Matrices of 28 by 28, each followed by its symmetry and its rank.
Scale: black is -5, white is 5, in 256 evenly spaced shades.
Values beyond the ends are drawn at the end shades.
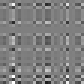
neither, rank one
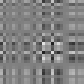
symmetric, rank one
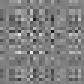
antisymmetric, rank two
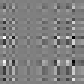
neither, rank one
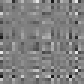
antisymmetric, rank two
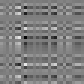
neither, rank one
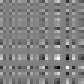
symmetric, rank one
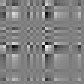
symmetric, rank one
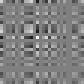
symmetric, rank one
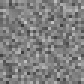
antisymmetric, full rank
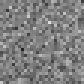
antisymmetric, full rank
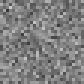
antisymmetric, full rank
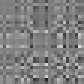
antisymmetric, rank two
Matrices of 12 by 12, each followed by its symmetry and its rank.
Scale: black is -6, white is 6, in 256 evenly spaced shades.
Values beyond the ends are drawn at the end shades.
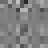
neither, rank two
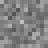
symmetric, full rank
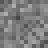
symmetric, full rank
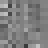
neither, rank two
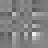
symmetric, rank two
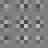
symmetric, rank one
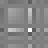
symmetric, rank one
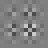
symmetric, rank one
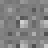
symmetric, rank two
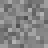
symmetric, full rank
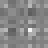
symmetric, rank two
